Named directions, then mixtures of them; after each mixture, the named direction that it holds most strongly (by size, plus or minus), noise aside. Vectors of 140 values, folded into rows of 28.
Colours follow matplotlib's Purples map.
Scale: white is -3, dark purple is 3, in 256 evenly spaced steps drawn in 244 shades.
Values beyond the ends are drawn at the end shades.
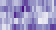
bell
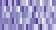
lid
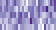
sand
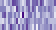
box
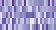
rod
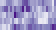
bell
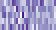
box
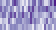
sand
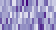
sand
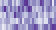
bell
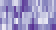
bell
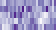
bell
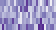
sand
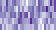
sand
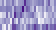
bell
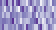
lid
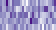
sand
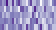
lid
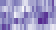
bell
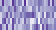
rod
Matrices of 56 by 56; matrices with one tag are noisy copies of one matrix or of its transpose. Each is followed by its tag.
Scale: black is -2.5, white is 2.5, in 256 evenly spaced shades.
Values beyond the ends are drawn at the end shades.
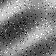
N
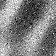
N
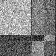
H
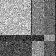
H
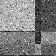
H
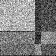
H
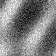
N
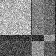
H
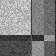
H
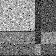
H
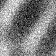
N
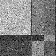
H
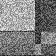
H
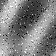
N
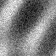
N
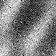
N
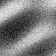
N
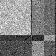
H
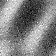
N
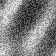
N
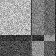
H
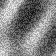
N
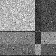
H
